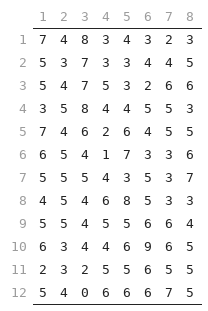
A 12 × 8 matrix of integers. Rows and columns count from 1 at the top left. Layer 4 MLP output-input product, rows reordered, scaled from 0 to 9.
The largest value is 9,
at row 10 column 6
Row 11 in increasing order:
2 2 3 5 5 5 5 6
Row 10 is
6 3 4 4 6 9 6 5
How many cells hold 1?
1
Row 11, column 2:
3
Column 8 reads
3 5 6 3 5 6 7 3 4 5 5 5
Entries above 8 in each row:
0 0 0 0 0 0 0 0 0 1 0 0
